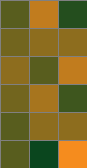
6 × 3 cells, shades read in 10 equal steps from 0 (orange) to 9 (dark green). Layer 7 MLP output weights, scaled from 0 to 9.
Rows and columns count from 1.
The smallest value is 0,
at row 6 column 3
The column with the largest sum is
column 1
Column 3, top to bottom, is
8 4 2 7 4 0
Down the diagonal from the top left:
6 4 2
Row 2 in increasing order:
4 4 5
